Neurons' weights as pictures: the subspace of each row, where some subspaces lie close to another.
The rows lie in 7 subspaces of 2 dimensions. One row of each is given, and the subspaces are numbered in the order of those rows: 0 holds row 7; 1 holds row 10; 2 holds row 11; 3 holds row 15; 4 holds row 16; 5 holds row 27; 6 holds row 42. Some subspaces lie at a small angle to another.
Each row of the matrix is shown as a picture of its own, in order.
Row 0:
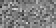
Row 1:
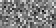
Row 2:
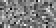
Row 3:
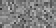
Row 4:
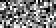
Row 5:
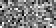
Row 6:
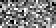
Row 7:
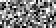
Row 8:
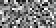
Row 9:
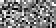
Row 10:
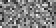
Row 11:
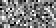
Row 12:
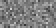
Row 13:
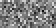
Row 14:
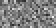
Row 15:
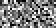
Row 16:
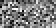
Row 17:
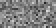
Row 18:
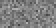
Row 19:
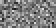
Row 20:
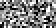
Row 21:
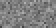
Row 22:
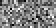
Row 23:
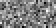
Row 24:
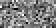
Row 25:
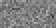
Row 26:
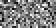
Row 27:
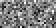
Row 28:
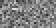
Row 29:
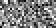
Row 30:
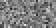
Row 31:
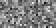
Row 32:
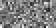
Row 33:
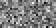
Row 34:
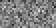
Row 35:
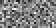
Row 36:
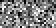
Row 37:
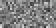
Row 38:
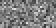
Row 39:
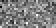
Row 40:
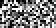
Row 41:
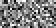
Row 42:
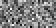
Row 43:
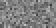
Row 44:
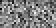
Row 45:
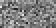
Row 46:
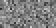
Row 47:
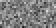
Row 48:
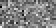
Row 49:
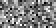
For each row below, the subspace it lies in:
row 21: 5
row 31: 6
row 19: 1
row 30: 2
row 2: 2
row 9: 1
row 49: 6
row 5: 3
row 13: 0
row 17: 6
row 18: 3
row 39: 1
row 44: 5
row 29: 3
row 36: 5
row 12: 2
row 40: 4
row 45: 4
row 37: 5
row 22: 6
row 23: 0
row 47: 0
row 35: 1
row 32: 5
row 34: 0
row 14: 3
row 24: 3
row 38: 2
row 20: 2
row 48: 4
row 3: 5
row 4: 0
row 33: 6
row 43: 2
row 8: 4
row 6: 1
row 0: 4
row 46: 0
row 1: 0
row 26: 1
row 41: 3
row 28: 4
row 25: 6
